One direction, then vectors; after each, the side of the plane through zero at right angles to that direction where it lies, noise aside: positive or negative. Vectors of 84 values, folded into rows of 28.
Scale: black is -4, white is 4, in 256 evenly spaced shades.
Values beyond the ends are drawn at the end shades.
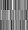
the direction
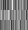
positive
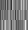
positive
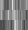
positive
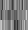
negative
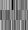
negative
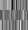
negative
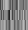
negative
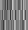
positive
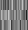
positive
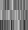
positive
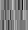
positive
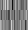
negative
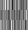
negative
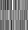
positive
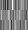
positive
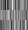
positive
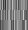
positive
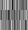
negative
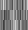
negative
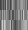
positive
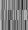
negative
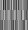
positive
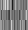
negative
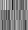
negative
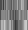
positive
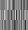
negative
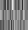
positive
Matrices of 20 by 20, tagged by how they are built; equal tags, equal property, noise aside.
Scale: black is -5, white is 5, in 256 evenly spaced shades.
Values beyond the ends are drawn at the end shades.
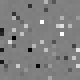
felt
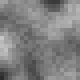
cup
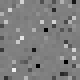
felt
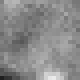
cup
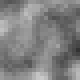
cup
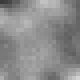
cup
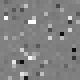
felt
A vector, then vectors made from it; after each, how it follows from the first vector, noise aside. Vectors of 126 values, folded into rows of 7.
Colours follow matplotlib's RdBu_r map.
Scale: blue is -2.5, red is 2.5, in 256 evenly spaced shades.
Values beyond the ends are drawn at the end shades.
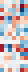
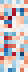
wrapped around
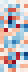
wrapped around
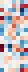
copied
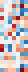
copied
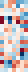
wrapped around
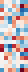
copied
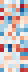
copied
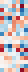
copied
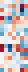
copied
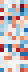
copied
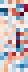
wrapped around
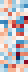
wrapped around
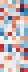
copied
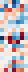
wrapped around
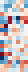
wrapped around
